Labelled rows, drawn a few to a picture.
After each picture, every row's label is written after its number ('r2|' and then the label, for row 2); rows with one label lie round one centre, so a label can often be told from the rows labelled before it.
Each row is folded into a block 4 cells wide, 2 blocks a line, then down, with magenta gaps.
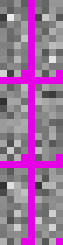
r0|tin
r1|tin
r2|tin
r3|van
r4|tin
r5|tin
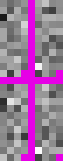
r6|tin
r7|van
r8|tin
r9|van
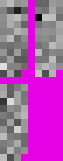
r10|van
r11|tin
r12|tin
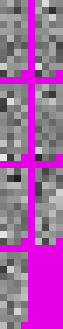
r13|van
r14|van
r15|tin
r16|van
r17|van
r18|tin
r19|tin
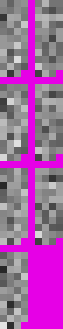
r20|tin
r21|van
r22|tin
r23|van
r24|tin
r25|van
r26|tin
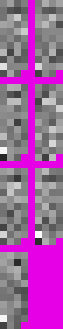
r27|van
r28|van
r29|van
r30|tin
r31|van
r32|van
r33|van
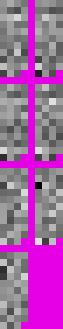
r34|van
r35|van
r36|van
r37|van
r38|tin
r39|tin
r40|tin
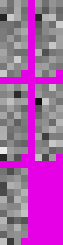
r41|tin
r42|tin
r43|van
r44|tin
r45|tin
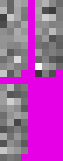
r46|tin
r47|van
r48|van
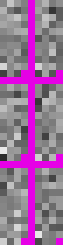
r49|van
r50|van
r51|van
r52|tin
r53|tin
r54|van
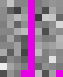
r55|van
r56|tin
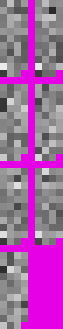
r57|van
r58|van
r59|tin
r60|tin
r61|van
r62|van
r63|tin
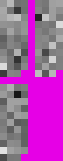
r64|van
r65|tin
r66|van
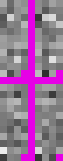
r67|tin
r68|tin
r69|van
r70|van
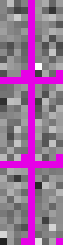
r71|van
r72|van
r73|tin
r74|tin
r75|van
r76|tin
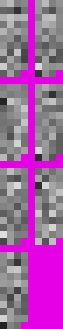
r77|van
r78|van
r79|tin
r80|van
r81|van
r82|tin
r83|van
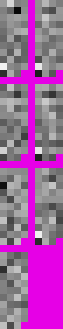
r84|van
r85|van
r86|van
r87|van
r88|tin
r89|van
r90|tin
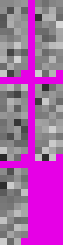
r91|tin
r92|tin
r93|van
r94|tin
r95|tin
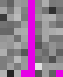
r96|tin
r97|van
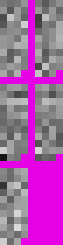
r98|tin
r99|tin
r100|van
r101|van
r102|tin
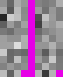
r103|tin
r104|tin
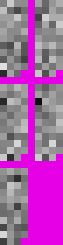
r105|van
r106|tin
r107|tin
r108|tin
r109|van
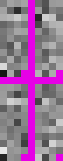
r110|van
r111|tin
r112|van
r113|tin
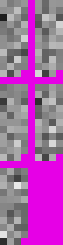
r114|tin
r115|tin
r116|tin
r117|tin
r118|van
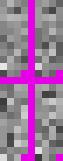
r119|van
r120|van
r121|tin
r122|van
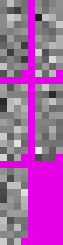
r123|van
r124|tin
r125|tin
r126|van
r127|tin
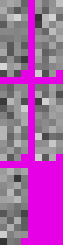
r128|van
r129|tin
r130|tin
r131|tin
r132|van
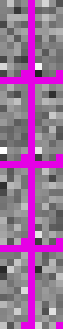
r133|van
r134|van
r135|van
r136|van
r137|tin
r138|van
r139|tin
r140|tin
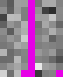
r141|tin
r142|van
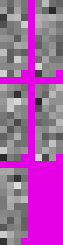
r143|tin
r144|van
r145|van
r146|tin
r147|van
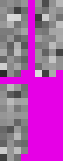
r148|van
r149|tin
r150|van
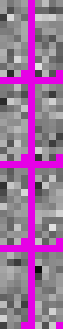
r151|tin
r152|van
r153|tin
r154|van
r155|tin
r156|tin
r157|van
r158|tin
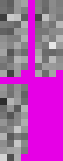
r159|tin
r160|tin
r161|tin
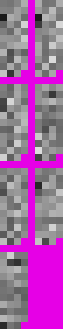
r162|tin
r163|tin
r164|tin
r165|van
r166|tin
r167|tin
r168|van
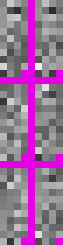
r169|van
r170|van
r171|tin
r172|van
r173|tin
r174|van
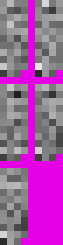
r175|van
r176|van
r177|van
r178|van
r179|van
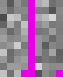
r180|tin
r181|van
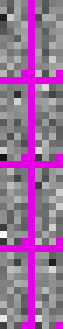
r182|tin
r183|tin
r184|van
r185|van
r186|van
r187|tin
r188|van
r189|van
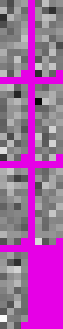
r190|tin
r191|van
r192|van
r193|tin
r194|van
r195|tin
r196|van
